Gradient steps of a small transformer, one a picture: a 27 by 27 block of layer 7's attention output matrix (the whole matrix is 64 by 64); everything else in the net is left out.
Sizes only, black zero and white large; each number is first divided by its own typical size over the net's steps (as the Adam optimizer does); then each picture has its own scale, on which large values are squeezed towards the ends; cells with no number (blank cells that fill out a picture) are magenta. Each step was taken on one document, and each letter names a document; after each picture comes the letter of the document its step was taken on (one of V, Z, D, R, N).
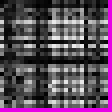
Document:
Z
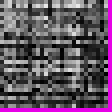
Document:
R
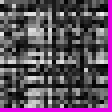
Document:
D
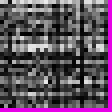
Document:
D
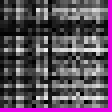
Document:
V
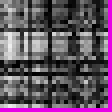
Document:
R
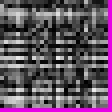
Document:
R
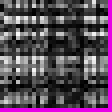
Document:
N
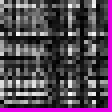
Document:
N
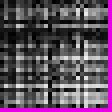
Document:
V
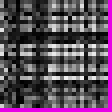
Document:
Z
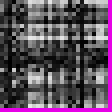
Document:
D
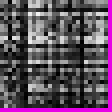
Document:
D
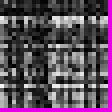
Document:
Z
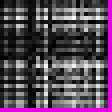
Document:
V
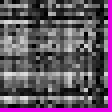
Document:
R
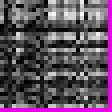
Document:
V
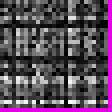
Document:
N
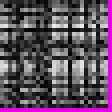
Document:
Z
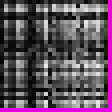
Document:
V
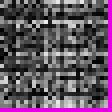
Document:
Z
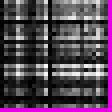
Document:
V
